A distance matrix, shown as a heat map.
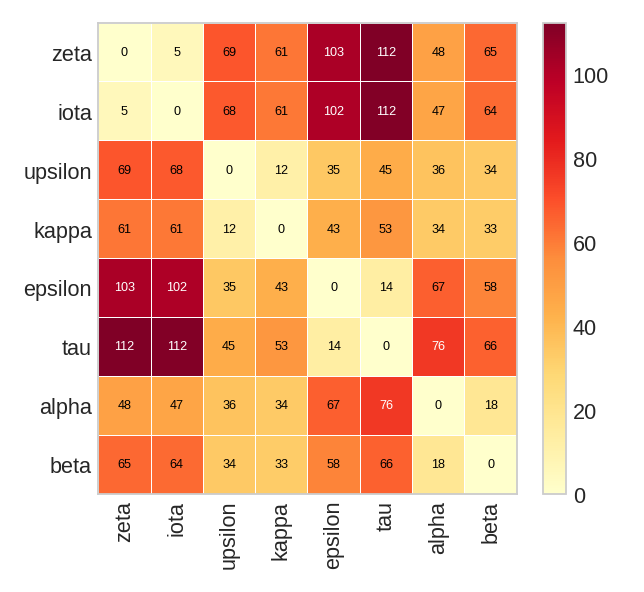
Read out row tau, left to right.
112 112 45 53 14 0 76 66
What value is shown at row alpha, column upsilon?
36
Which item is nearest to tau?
epsilon
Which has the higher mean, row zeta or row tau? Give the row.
tau
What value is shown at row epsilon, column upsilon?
35
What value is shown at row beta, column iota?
64
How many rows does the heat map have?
8
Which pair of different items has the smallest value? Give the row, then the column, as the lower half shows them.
iota, zeta
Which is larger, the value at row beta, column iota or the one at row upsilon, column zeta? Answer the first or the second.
the second
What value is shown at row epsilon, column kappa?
43
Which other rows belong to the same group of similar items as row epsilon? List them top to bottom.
tau
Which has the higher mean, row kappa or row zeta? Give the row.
zeta
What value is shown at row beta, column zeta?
65
